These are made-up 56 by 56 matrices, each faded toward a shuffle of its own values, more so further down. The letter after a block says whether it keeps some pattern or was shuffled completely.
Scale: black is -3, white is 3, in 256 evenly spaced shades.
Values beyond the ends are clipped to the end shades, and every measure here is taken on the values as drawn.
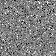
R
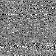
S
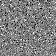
R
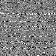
S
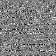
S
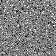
R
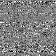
S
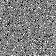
R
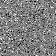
R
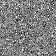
R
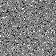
R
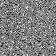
R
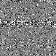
S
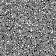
R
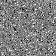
R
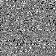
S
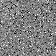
R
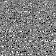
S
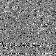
S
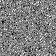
R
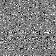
S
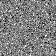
R
